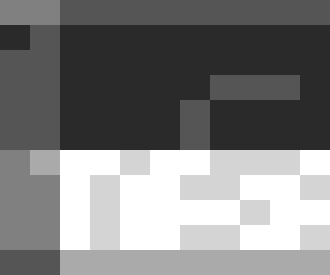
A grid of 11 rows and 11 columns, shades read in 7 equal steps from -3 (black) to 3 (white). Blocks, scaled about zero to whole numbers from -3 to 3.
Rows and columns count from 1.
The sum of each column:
-7 -5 2 -1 1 2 2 0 1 2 0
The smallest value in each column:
-2 -1 -2 -2 -2 -2 -2 -2 -2 -2 -2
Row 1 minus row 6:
1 1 1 1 1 1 0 1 1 1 1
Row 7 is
0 1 3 3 2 3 3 2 2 2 3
